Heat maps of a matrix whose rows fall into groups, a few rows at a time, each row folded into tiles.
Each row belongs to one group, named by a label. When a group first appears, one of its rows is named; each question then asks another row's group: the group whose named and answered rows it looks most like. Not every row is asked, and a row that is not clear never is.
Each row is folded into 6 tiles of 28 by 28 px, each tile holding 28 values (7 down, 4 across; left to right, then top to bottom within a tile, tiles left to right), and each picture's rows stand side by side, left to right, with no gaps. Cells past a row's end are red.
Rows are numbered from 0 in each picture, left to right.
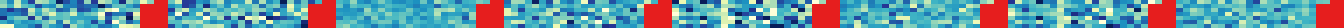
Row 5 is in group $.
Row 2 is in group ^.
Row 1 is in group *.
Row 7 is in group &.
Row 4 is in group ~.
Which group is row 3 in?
~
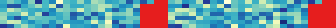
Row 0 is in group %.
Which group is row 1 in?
%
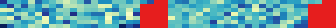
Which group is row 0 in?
%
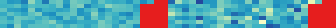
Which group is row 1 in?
~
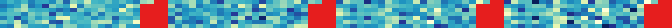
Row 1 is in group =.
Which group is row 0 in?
$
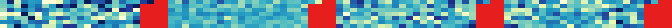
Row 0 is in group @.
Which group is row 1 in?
$
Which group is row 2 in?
*
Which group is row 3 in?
%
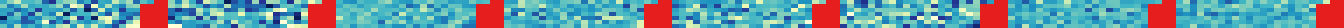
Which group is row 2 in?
*
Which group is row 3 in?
=
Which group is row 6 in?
&
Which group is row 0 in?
=
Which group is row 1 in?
^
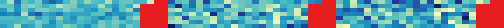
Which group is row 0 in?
$
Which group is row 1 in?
%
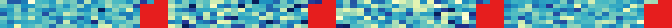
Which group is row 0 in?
&
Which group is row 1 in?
@
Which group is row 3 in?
$
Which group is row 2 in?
%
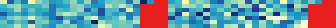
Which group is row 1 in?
=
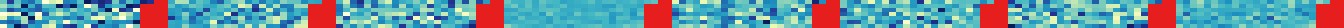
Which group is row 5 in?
&
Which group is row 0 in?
@
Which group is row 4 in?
&
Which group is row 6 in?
%
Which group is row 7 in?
=
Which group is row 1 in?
=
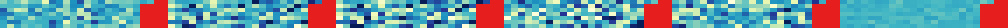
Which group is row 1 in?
@
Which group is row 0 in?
&
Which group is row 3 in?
*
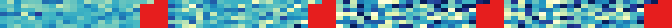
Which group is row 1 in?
$
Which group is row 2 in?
@
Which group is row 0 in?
$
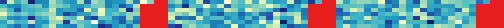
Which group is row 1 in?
%
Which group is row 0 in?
~
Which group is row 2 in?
&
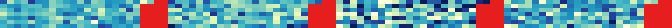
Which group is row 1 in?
%
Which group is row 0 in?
~
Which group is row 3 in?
^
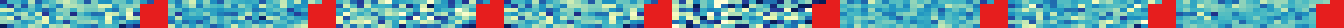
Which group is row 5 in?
&
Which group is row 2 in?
*
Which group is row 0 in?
%
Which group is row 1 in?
=
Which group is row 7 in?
$
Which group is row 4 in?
@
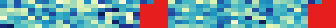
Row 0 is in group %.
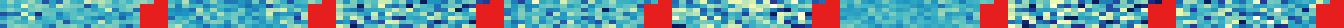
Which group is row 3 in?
&
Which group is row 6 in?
@
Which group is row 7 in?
~
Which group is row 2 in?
@
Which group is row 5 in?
^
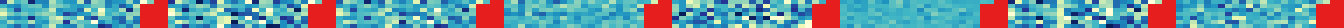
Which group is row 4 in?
=
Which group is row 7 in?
$
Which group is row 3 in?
$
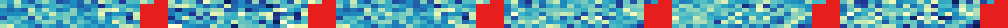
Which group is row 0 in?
^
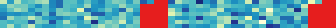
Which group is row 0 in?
&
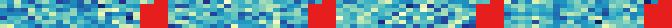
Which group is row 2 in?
*
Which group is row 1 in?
%
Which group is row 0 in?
^
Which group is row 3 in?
&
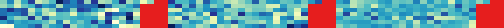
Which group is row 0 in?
^
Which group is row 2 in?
=
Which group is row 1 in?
%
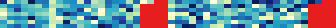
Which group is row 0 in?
~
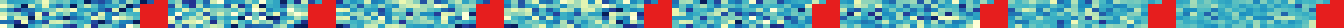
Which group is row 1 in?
*
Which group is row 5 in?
=
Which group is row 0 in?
@
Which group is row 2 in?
%
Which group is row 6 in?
&
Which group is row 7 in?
=
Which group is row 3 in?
%
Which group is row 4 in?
~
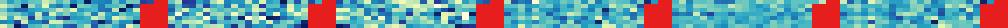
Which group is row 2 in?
%
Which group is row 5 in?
&
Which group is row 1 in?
*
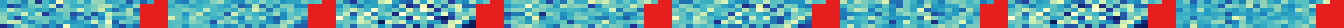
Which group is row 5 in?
&
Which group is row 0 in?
%
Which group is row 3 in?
$
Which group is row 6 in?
*
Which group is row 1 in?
*
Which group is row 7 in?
$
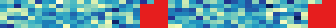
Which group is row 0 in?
%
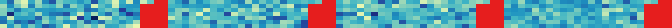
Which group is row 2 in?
$
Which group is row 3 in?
^
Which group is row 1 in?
*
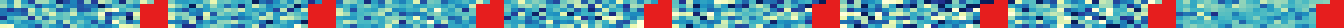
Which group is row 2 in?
~
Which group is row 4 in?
@
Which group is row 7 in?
$
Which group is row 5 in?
@
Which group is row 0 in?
^
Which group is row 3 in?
=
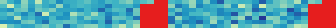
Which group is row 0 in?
^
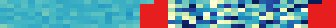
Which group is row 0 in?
^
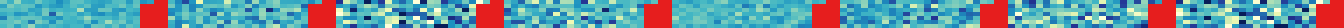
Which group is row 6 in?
*
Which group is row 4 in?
*
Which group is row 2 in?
~
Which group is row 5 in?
=
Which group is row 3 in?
&
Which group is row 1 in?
&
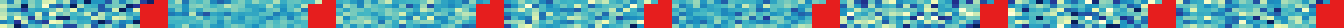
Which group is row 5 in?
*
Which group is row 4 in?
=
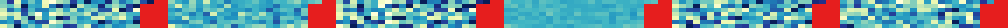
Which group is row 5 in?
%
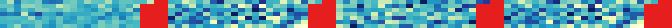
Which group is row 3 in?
=
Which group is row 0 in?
$
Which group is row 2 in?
@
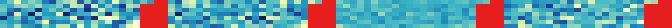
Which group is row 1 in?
=
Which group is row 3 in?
$
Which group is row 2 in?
^
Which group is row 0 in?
=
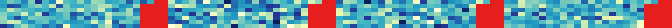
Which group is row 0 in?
%
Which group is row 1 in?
^
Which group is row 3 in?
=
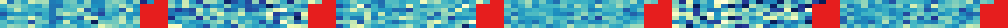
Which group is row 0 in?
&
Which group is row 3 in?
=
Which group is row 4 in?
@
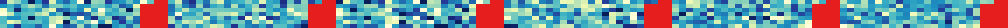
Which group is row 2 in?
~
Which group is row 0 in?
~
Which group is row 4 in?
=
